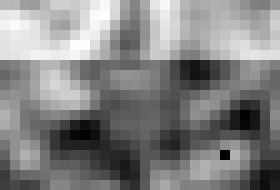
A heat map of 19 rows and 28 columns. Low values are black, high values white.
On average the colour sits 50% of the way up the scale. One lone cell stands out, far lower than its neighbours. There are no regular stripes. A horizontal seam about 30% of the way down splits the table, and the top part is higher.
